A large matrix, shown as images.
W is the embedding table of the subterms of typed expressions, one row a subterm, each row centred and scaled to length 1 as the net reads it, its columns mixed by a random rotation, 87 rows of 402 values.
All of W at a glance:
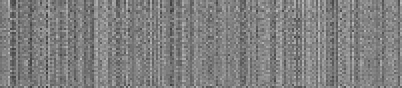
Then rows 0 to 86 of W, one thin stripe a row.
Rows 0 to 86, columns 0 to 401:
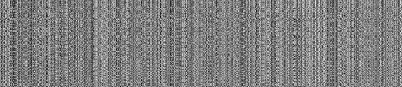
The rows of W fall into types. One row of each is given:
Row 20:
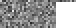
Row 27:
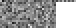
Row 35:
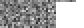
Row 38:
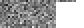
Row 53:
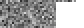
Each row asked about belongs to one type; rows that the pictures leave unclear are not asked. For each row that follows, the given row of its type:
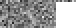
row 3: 53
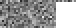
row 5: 53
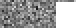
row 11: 27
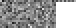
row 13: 27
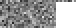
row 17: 53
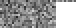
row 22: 38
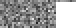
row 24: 35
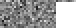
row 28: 53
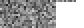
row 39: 38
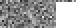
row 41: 53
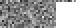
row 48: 53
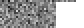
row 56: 35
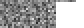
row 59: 35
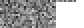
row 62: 38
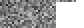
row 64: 38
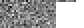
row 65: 38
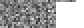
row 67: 35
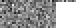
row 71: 27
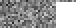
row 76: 38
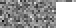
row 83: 53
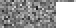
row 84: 27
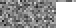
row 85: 53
